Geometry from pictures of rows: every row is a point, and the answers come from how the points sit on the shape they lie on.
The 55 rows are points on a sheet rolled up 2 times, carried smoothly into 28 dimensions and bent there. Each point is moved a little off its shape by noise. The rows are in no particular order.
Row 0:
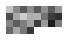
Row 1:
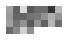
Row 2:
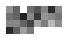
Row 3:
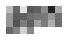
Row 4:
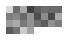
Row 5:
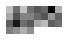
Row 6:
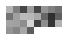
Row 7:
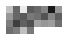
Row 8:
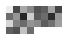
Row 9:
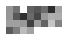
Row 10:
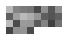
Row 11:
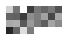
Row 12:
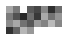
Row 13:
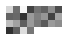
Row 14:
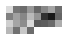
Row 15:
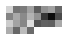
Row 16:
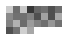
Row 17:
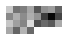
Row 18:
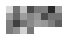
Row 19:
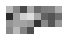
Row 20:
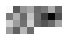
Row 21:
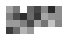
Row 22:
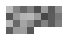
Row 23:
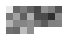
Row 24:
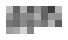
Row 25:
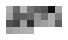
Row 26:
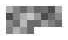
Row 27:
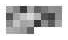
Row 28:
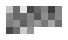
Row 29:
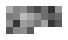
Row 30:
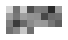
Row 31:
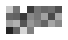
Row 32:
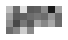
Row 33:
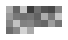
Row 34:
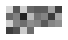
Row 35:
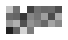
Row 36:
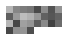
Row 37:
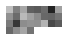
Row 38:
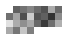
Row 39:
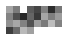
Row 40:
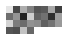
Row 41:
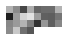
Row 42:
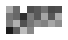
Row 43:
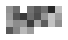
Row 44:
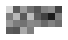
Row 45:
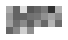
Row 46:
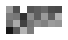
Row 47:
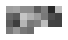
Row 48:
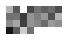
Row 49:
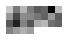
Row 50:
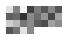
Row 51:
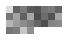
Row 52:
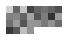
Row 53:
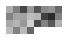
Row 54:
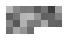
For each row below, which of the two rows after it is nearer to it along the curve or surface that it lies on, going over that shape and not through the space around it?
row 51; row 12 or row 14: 14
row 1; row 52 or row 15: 52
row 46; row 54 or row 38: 38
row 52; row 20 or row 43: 20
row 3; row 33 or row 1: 1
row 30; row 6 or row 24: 24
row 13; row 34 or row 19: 34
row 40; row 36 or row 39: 39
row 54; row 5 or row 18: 18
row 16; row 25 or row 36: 25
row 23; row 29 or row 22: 22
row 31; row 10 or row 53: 53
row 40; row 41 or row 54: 41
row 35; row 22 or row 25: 25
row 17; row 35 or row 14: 14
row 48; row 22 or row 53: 53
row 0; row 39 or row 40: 40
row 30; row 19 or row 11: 19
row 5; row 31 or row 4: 4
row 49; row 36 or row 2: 36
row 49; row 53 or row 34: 53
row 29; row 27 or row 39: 27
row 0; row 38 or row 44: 38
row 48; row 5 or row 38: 38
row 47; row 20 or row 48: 20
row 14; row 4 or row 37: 4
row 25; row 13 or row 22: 22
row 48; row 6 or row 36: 6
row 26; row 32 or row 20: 32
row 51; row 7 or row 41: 7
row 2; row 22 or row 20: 20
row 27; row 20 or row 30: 20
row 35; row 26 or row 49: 49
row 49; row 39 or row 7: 7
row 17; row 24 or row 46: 46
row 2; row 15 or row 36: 15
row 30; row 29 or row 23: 29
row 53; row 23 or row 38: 38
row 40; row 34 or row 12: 34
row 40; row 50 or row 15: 50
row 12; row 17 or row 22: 17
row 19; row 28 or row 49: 49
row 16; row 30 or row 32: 32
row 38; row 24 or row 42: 42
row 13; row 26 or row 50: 50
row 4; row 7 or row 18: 7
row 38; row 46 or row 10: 46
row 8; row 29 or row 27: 27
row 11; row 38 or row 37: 38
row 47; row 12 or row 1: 1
